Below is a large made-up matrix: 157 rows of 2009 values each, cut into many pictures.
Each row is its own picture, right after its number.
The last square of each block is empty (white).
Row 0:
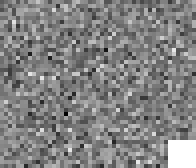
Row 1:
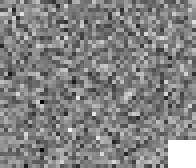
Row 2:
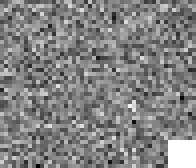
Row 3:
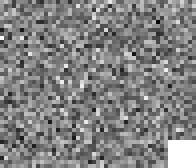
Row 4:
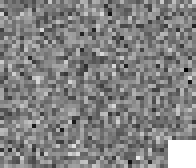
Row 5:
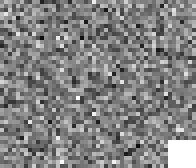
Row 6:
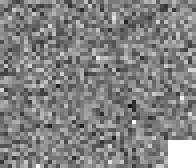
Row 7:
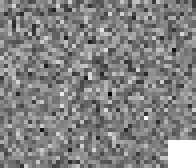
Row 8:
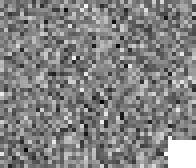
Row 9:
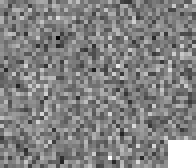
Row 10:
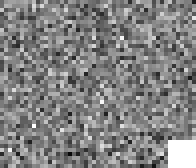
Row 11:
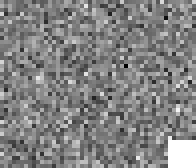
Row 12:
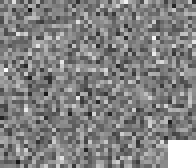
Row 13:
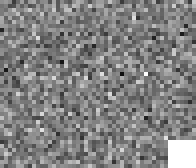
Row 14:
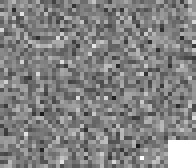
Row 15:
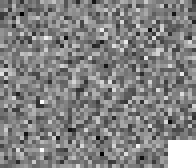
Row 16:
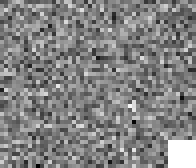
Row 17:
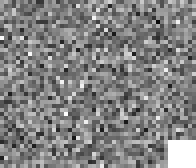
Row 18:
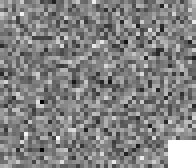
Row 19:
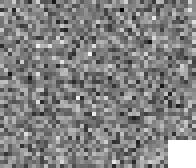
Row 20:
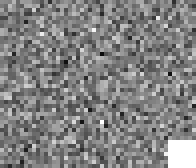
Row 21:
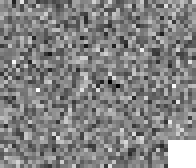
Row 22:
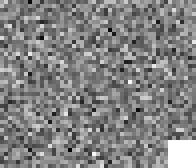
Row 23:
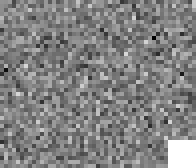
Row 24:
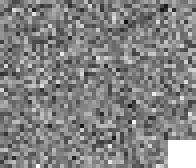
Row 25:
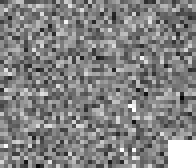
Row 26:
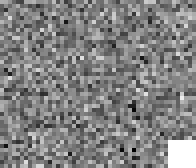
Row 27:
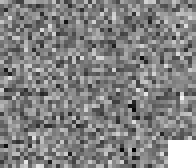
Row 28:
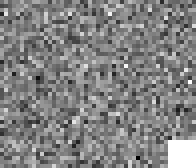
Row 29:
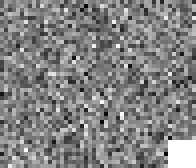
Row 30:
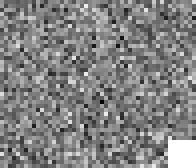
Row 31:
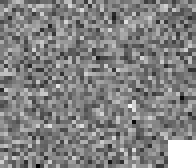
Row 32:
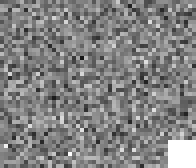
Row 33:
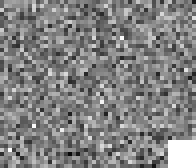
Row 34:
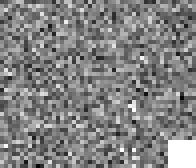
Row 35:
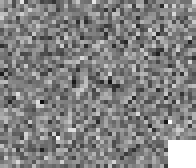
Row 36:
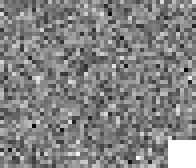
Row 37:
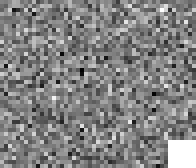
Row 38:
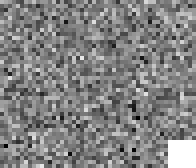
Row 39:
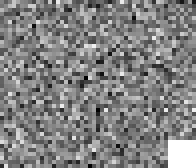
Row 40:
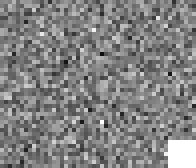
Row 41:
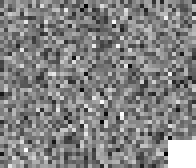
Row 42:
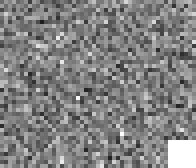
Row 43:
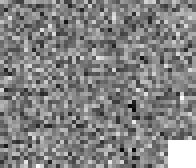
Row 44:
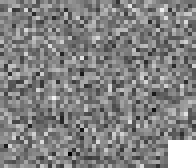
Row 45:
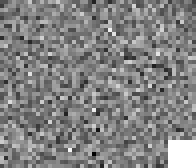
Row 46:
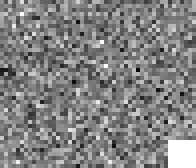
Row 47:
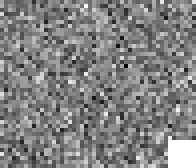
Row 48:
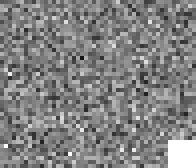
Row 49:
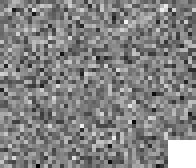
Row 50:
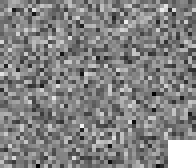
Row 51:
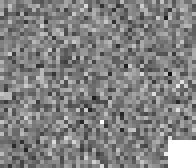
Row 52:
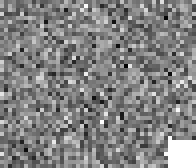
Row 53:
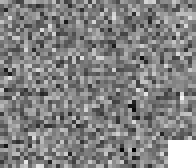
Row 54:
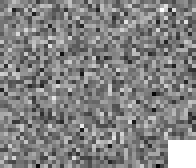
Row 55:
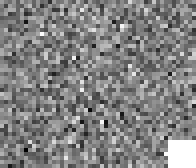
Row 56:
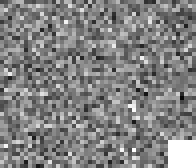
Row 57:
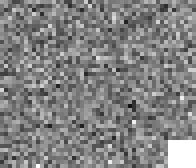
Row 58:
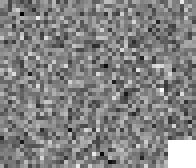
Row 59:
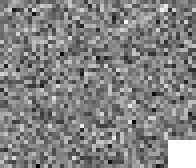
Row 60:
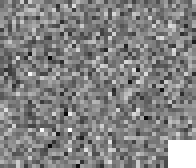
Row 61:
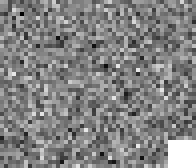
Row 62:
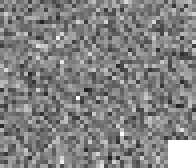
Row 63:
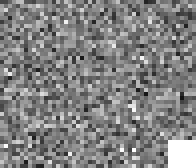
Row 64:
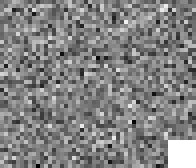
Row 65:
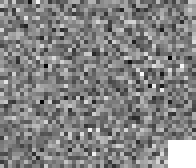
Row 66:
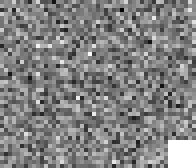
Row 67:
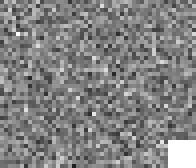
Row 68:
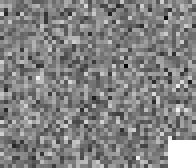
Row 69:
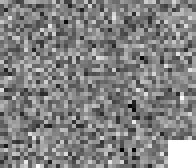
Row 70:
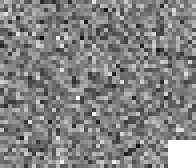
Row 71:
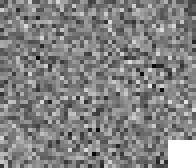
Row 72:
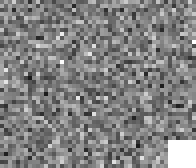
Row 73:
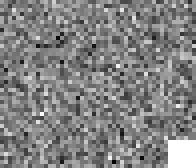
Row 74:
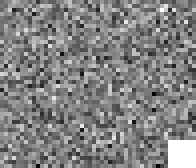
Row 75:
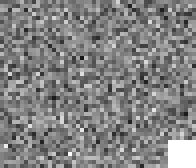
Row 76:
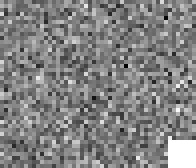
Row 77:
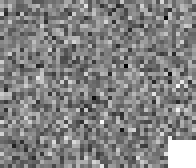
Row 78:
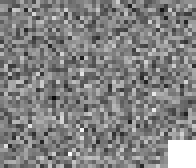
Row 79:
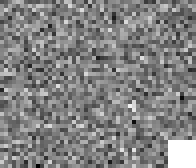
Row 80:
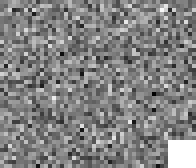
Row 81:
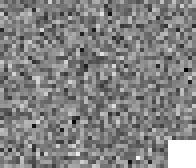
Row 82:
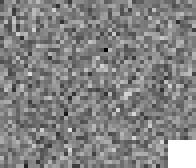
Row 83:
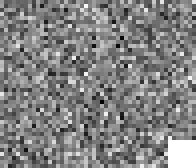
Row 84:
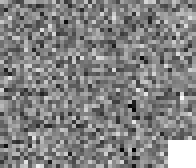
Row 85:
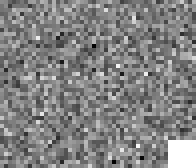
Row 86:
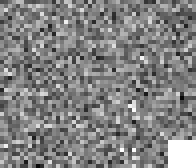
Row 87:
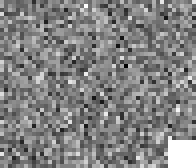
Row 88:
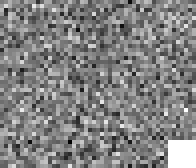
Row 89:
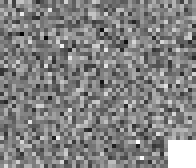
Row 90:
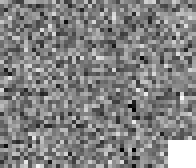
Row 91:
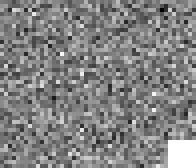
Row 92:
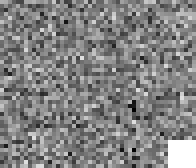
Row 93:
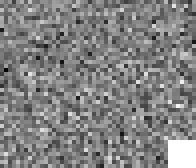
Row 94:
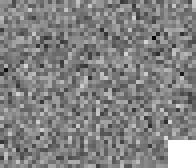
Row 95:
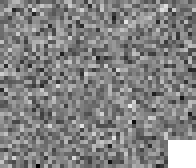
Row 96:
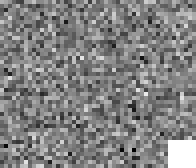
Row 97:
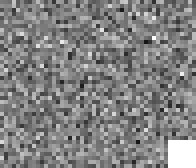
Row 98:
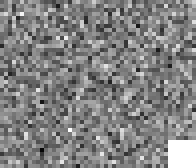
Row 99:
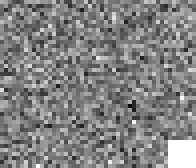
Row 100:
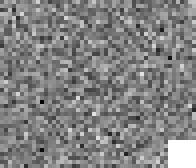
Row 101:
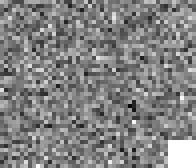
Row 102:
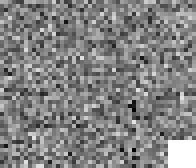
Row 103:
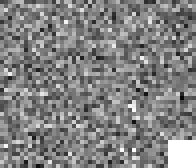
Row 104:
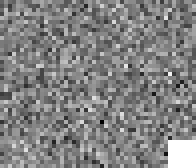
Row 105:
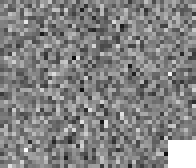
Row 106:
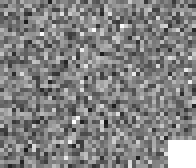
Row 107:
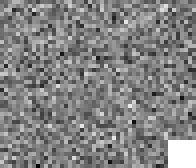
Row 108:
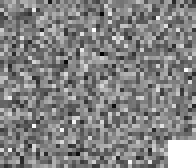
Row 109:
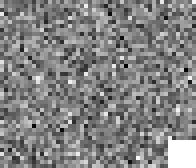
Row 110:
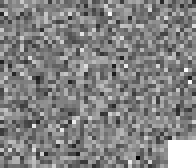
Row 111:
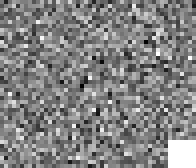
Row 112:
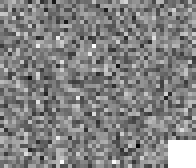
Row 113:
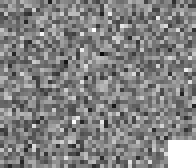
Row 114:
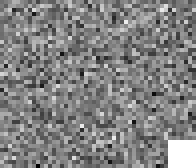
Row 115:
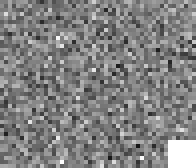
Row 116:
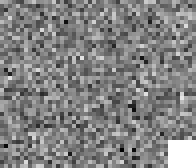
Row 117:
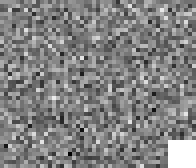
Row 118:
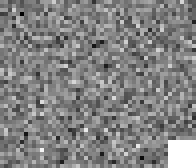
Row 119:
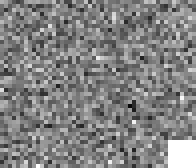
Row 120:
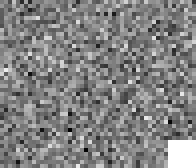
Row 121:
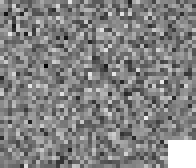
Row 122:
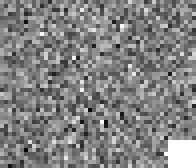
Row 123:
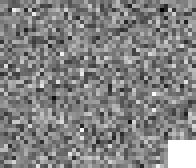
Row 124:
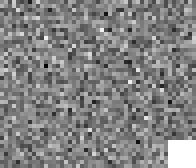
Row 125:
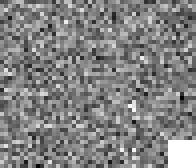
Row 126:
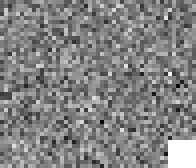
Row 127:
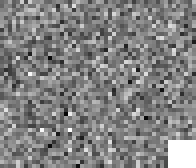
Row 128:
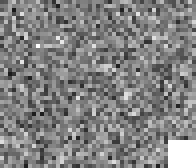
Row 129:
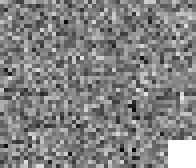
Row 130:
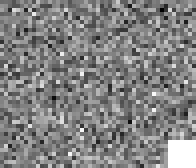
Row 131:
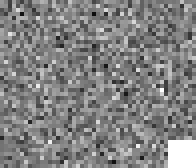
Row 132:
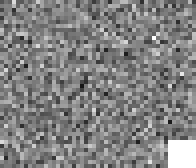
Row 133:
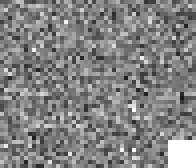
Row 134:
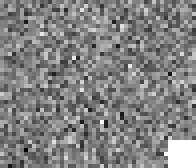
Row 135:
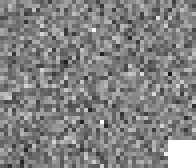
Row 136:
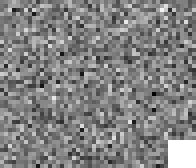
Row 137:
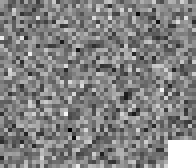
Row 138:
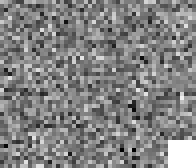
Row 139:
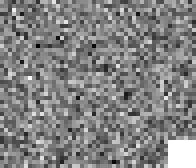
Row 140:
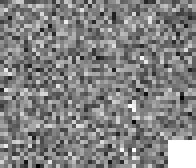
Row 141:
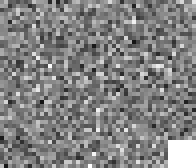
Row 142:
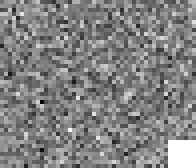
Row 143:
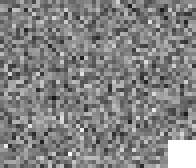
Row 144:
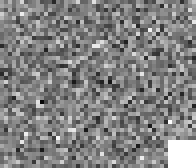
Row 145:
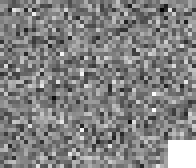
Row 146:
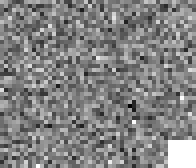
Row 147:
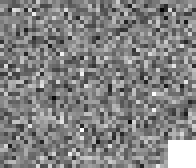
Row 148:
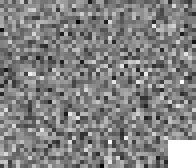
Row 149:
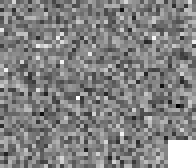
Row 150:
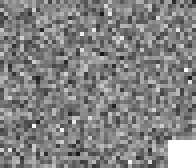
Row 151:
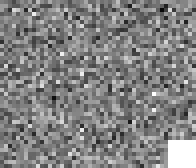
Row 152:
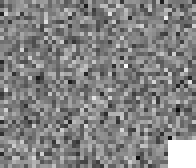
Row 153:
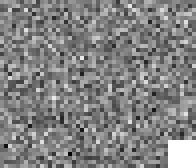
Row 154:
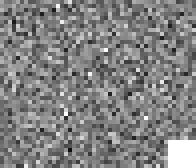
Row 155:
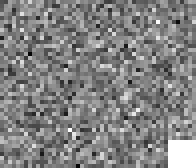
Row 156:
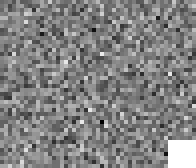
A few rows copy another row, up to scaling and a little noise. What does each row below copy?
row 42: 62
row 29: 41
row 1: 142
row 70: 5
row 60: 127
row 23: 94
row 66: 19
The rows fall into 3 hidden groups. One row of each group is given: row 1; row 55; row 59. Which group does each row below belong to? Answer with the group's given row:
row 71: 1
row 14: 1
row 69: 59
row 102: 59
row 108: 55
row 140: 59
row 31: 59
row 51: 55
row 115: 1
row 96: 59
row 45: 1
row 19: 1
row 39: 1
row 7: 1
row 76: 55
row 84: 59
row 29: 55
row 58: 1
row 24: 59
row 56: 59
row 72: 1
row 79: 59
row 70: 1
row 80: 59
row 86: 59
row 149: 1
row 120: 1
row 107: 59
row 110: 55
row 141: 1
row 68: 55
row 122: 55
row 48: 59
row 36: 55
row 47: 55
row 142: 1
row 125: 59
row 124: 1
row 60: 1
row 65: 1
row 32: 59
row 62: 1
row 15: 1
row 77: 55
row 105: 55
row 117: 59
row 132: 1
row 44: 59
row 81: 55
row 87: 55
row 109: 55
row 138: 59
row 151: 59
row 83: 55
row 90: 59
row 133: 59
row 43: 59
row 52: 55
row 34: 59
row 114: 59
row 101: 59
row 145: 59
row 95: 59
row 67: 1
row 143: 59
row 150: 55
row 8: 55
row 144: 1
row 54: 59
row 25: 59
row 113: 55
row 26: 59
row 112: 1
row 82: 1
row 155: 1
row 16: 59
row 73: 1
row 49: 59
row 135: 55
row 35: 1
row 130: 59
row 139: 1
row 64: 59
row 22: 1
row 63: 59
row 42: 1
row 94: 1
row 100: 1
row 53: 59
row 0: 1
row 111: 1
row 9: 1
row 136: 59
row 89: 1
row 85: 1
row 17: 1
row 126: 55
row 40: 55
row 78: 59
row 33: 55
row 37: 59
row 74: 59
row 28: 55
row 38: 59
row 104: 55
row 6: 59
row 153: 59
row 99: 59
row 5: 1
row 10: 55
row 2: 59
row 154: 1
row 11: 55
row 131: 1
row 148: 1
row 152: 55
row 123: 59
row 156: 55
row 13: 1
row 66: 1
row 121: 1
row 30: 55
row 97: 1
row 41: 55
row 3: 1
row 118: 1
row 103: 59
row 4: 55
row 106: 55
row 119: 59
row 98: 1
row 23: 1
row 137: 1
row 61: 1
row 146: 59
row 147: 59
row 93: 1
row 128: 1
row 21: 1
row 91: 59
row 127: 1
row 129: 59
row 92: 59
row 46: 1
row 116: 59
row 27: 59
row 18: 1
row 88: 55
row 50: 59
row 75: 59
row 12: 1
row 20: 55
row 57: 59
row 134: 55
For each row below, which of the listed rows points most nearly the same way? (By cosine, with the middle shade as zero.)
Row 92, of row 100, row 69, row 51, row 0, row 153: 69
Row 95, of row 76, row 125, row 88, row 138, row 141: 125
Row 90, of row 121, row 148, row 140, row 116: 116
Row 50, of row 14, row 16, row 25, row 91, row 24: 16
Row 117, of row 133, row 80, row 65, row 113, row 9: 80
